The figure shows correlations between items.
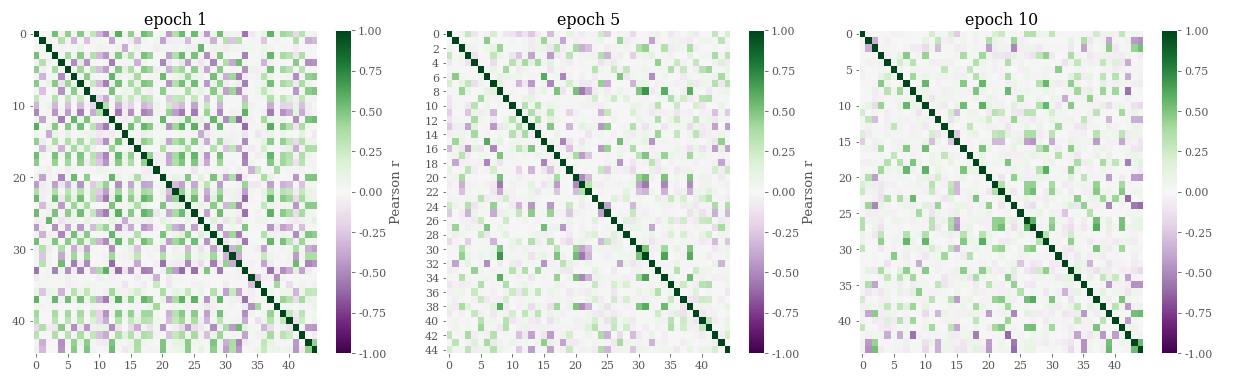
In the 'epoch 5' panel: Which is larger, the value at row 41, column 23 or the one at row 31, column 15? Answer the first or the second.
the first
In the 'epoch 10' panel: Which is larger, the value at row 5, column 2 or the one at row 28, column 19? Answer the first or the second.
the second
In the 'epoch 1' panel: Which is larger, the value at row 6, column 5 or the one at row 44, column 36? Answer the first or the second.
the second
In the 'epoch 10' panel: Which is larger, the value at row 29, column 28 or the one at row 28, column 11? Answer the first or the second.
the first
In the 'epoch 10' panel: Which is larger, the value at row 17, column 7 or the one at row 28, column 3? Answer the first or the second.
the second
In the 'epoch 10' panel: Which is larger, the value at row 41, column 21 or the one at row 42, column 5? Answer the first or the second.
the first
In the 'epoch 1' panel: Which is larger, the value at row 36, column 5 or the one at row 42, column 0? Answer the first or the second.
the second
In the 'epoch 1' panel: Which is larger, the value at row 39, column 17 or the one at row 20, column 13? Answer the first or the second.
the first
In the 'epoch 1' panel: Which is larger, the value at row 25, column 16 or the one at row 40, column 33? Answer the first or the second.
the first
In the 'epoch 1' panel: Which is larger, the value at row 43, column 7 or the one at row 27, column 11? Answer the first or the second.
the second
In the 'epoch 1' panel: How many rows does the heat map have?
45
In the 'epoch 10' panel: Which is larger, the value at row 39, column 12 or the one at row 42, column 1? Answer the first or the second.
the second
